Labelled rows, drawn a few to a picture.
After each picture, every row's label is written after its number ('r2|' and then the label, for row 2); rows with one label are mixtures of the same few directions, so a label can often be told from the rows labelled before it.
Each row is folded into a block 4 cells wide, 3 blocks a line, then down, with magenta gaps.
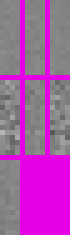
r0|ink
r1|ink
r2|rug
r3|ink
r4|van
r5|ink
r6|rug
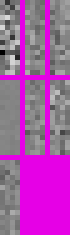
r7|ink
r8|rug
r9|rug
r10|ink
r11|ink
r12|van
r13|van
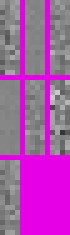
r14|rug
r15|van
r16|ink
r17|van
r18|ink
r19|van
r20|rug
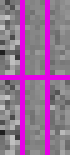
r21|ink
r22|van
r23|rug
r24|ink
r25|rug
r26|van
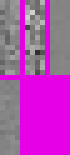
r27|rug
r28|van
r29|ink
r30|ink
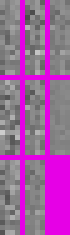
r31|rug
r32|van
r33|van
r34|ink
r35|van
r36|rug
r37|rug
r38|van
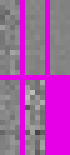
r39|van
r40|ink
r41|rug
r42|ink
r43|van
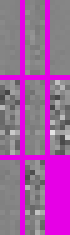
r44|rug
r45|rug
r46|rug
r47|van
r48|van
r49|ink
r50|van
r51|van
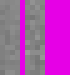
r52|rug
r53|ink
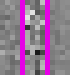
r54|ink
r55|van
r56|rug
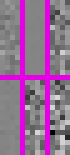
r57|ink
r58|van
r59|van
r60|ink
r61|van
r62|ink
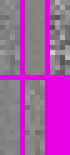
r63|ink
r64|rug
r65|ink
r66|rug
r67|van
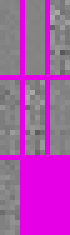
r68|van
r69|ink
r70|van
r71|van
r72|van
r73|van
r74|ink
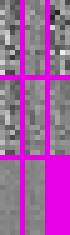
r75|rug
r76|van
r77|van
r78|rug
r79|rug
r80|rug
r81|van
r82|rug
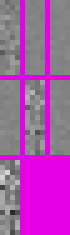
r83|ink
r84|ink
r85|ink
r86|ink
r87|van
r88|rug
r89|van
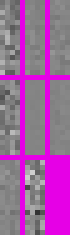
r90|rug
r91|rug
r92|ink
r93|van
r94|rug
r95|rug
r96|van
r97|van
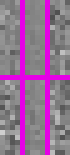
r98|van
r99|rug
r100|van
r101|ink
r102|rug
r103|rug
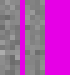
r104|ink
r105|van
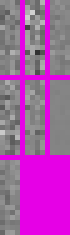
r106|van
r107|van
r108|ink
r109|ink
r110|van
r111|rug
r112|rug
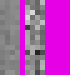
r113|rug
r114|van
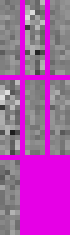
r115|ink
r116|van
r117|rug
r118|van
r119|rug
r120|van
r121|van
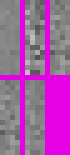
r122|van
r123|rug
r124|ink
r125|ink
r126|rug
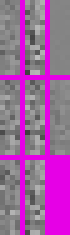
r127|ink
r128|rug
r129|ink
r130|ink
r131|ink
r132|rug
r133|van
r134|rug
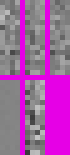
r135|van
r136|rug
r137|ink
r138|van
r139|rug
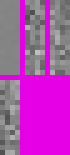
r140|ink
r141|van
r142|rug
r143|rug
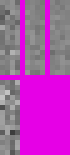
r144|van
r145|rug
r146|ink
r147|van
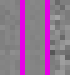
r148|van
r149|ink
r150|ink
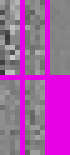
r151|rug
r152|van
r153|van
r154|van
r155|rug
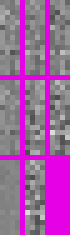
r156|van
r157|ink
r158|van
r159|van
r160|rug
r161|ink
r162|van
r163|ink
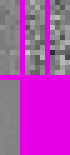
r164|van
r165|ink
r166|ink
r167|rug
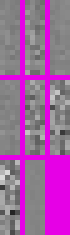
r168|rug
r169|rug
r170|rug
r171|ink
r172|ink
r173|van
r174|van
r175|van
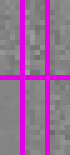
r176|ink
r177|rug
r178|rug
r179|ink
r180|rug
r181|ink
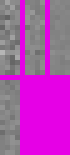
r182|ink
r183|van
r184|ink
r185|ink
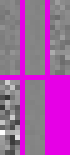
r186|van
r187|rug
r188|ink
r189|ink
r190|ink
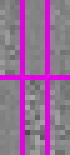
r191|rug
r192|rug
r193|van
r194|van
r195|ink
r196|rug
